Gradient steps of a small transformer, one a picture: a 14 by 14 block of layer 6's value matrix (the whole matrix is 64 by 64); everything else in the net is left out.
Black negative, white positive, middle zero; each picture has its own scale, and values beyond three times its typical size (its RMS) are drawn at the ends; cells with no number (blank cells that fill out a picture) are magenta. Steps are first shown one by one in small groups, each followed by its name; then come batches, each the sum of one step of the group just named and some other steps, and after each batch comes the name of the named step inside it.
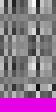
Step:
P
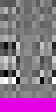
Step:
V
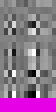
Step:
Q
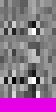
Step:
Q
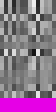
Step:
P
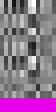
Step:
P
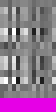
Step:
V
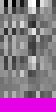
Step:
P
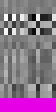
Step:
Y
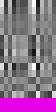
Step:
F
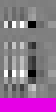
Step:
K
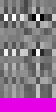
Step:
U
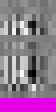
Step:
K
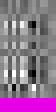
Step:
K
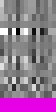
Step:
F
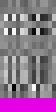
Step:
Y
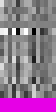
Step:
F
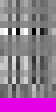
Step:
F
